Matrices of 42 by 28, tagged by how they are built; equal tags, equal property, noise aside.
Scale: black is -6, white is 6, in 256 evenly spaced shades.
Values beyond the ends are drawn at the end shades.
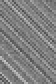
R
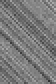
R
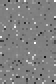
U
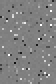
U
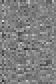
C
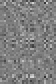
C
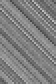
R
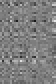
C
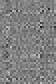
C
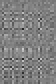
C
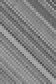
R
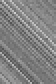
R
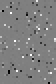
U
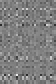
C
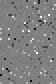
U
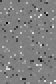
U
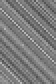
R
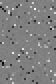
U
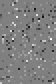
U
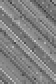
R
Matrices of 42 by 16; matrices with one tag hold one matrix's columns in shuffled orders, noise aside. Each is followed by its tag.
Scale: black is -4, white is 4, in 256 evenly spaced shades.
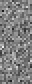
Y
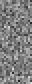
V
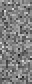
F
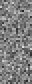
Y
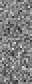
Y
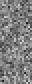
V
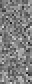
V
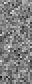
F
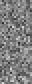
V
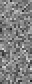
Y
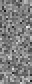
V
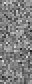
F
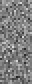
F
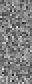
V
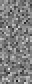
V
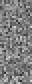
V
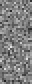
Y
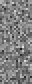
F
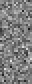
Y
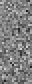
Y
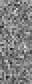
F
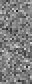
Y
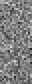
F
